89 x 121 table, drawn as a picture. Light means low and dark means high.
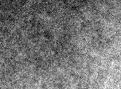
Ninth with the highest average: top left. Ninth with the lowest average: bottom right. Mirror symmetry: none. Stripes: none. Slope: up to the top left. Odd rows or columns: none.
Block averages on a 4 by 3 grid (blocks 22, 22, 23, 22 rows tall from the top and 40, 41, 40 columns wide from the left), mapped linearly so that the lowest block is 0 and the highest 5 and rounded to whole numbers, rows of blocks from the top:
543 | 442 | 331 | 220
